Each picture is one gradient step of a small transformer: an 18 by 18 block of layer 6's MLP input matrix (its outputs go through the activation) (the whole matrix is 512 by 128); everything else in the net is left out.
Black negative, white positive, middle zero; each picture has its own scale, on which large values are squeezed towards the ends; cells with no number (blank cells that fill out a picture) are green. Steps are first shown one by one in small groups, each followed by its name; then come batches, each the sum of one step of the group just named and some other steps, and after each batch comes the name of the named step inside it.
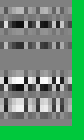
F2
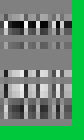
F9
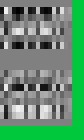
F2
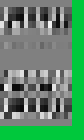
F9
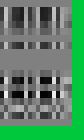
F2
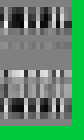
F9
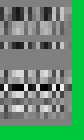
F2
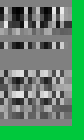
F9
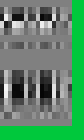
F2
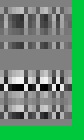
F2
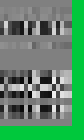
F9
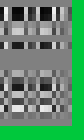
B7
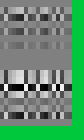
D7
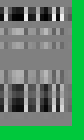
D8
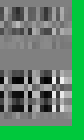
D8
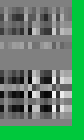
D8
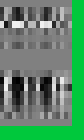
D7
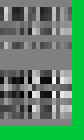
B7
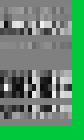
D7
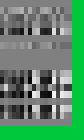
D7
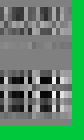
D8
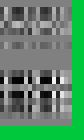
B7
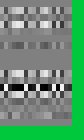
D7
